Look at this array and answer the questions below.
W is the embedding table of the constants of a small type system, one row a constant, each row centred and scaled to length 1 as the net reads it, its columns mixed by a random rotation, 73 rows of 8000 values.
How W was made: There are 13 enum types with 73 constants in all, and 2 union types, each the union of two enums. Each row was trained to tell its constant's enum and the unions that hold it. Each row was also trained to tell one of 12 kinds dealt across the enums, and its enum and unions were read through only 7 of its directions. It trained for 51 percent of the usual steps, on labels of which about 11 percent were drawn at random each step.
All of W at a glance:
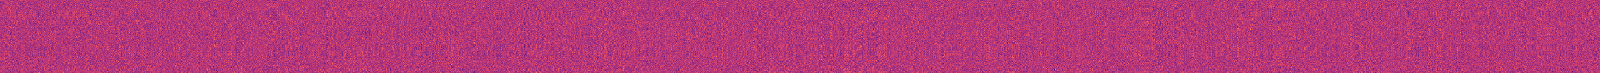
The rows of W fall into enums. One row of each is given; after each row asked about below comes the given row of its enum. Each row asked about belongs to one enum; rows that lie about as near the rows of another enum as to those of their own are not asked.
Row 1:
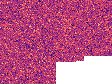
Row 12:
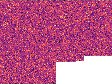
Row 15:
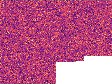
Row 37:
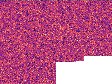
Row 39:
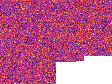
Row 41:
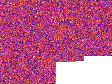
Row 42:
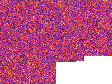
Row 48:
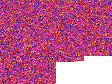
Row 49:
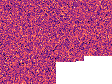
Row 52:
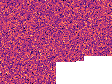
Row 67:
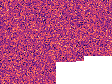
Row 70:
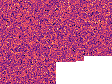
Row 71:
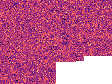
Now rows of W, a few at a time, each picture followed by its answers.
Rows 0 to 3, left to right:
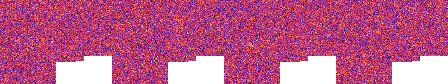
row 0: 15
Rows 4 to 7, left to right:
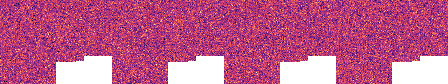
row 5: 1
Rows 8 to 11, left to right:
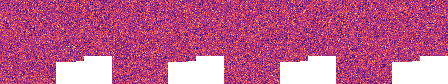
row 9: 52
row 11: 70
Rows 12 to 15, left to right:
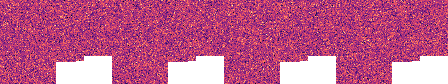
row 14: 70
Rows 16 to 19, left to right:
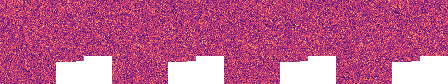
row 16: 70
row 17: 37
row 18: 48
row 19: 48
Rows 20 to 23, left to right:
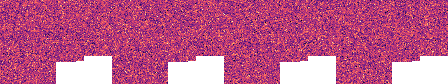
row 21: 67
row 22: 71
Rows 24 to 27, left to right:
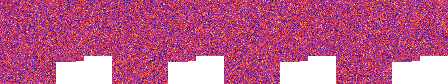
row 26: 41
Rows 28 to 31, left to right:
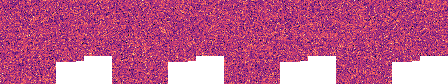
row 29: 48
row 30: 37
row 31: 67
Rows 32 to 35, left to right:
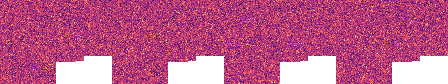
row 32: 37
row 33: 39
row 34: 39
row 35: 52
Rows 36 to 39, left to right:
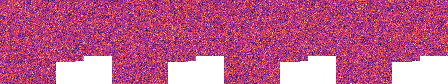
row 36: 70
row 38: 52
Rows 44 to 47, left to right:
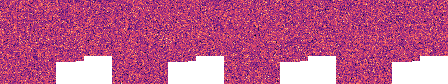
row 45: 71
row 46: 37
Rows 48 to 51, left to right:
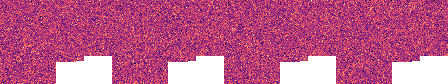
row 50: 48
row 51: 41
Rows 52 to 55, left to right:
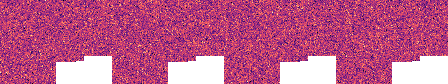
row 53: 41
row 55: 41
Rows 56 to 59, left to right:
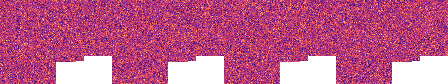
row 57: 39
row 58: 41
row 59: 71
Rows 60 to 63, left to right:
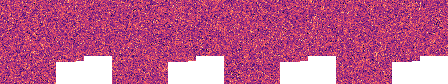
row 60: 70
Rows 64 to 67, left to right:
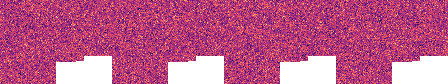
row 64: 48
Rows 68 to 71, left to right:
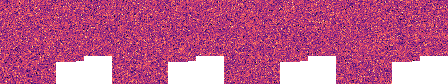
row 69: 15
